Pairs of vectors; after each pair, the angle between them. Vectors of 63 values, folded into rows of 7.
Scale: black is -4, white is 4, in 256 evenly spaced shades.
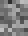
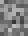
partly aligned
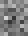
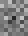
nearly parallel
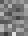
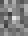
orthogonal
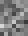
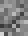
nearly opposite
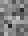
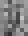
partly opposed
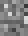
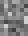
nearly parallel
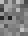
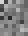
nearly parallel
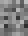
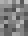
nearly parallel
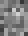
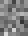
partly aligned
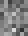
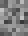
partly opposed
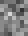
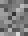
orthogonal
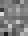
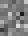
orthogonal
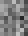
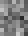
nearly parallel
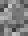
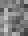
partly aligned
